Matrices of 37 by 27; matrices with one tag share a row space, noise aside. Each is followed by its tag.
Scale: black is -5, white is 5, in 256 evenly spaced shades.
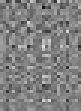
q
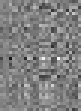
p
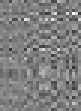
p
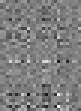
q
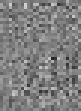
p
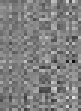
p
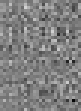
p
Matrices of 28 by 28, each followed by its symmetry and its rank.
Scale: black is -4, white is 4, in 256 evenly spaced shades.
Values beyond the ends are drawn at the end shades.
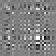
symmetric, rank two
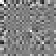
symmetric, rank three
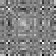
symmetric, rank three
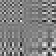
symmetric, rank two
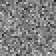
neither, full rank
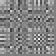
symmetric, rank two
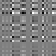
neither, rank one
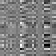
neither, rank two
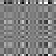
neither, rank one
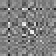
symmetric, rank three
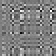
neither, rank two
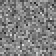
neither, full rank
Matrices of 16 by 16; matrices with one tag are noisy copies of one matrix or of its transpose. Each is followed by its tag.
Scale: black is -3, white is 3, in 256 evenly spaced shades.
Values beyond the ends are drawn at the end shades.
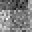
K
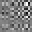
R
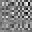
R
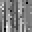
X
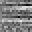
X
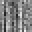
X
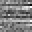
X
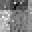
K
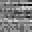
X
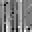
X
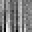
X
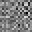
R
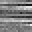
X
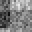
K
